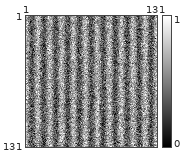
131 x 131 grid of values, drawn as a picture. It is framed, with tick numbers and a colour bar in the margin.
Slope: none. Stripes: upright, repeating 11 times. Odd rows or columns: none. Average level on the scale: 50%. Histogram: bell-shaped. Seam: none.
